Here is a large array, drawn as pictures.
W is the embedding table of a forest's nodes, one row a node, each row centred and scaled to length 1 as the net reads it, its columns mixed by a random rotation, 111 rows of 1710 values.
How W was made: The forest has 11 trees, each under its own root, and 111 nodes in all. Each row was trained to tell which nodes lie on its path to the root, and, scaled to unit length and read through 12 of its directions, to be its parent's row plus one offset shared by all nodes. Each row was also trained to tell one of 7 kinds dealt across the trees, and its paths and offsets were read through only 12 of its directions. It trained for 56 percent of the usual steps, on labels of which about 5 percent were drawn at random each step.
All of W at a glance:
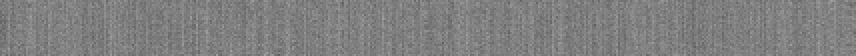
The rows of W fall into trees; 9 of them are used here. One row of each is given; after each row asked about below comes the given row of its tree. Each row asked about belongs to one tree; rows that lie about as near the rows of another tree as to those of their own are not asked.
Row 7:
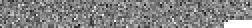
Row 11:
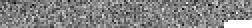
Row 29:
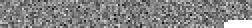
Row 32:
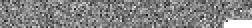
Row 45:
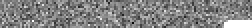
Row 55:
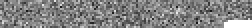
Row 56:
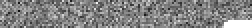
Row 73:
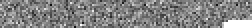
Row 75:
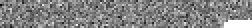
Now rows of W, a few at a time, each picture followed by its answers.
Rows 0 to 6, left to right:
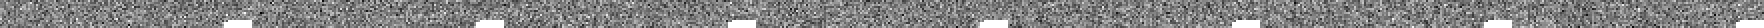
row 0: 73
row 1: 56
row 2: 7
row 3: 32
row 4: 7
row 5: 73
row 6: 29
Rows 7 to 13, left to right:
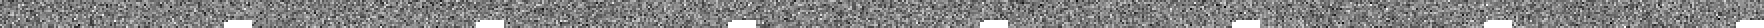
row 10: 55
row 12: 29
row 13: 29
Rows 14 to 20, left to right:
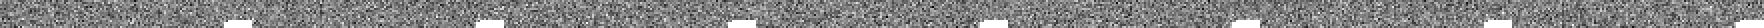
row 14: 7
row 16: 7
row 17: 73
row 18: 56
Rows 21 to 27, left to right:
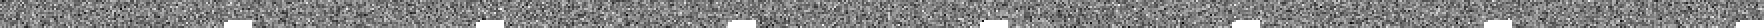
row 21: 29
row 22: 7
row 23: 45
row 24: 7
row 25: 29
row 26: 55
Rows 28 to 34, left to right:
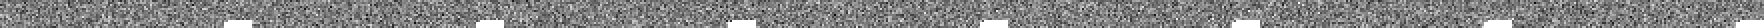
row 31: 32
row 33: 45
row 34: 7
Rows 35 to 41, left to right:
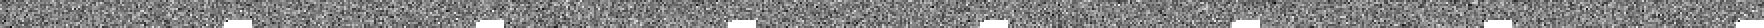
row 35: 73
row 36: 45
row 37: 32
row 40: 11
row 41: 73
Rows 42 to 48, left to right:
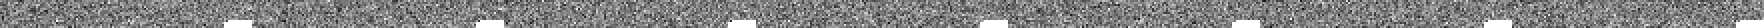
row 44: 73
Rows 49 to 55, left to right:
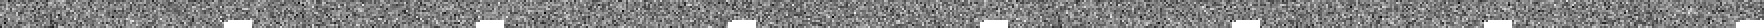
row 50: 32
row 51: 56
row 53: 32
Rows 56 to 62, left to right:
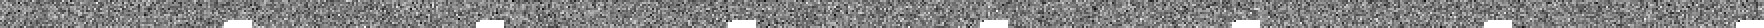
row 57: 29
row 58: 32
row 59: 32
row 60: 73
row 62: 7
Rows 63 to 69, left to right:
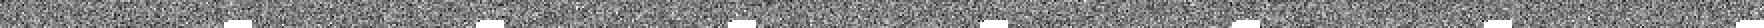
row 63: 29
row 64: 7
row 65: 73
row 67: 56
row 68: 32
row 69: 75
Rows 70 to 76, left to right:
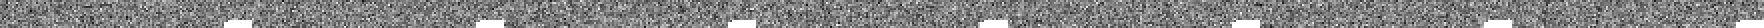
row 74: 7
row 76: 73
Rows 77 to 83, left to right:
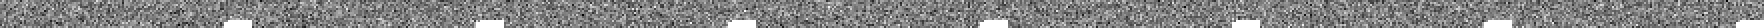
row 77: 56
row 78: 32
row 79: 45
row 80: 56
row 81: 7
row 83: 29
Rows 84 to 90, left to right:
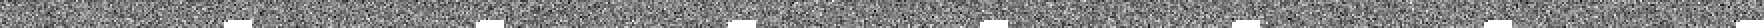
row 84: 32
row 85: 32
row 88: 45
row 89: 55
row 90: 11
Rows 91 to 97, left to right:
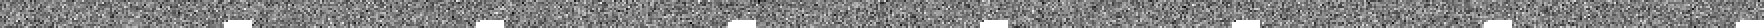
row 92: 73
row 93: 56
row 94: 11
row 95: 73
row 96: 45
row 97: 73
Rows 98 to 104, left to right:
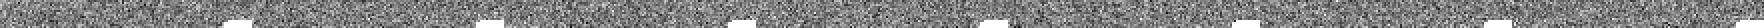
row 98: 56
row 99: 32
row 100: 11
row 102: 7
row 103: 45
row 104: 45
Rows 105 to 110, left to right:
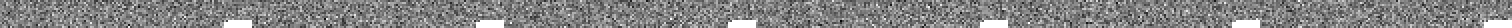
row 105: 73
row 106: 7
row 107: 45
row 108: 32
